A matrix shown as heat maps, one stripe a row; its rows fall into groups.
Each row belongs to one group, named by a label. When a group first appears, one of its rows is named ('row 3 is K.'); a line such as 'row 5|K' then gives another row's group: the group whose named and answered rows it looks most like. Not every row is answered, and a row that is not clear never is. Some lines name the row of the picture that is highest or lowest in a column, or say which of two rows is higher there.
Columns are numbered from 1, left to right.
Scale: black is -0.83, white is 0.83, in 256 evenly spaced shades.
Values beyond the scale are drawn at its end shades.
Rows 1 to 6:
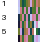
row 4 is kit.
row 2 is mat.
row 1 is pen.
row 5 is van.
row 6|kit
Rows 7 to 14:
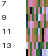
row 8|kit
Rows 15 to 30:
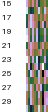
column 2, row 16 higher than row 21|No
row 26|pen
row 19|mat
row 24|van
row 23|mat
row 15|mat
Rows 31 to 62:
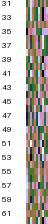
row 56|pen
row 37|van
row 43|pen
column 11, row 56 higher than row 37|Yes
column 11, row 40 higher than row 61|Yes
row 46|kit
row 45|van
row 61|van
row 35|kit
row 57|mat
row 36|van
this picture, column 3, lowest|53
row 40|kit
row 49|mat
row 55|pen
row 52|van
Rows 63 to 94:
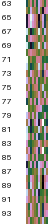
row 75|van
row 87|pen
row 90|mat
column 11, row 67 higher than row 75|Yes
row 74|mat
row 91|mat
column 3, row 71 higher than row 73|No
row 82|mat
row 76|pen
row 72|pen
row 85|mat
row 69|pen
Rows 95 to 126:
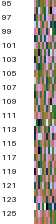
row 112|pen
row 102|kit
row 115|kit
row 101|mat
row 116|kit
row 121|kit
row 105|van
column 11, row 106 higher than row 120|No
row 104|pen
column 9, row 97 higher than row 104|Yes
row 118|pen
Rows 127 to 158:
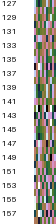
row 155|mat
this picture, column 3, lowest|142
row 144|van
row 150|kit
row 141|mat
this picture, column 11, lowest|142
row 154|van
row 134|van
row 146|pen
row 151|mat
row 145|pen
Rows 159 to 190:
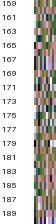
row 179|kit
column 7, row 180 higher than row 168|No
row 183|pen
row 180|van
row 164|pen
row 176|kit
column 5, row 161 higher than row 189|No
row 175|pen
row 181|pen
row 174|mat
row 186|pen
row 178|pen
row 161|mat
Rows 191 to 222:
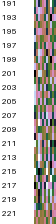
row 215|pen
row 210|kit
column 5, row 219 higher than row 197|Yes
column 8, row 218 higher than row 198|No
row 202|kit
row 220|pen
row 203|mat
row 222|van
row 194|van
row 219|kit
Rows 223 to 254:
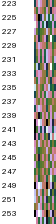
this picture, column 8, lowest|242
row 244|pen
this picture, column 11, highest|242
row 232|van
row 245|kit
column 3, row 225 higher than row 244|No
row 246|pen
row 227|pen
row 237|mat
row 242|kit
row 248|van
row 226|mat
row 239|kit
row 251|mat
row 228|van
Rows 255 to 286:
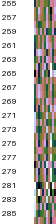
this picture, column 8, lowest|265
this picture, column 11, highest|265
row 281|pen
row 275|van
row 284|mat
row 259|mat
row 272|mat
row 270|kit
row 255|kit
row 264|van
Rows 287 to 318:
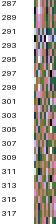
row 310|kit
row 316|kit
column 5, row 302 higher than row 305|No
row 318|van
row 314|mat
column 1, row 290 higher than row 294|Yes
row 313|van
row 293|mat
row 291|mat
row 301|kit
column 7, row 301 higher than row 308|Yes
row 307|mat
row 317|kit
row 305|van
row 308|van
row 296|van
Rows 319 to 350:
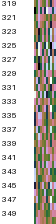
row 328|kit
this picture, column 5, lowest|326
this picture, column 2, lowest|325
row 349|kit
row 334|van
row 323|kit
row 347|van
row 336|kit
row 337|van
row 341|kit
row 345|kit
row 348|kit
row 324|kit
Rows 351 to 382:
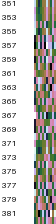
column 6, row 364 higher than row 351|No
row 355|pen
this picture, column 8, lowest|381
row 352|pen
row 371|pen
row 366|pen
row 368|kit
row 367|mat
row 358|van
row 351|pen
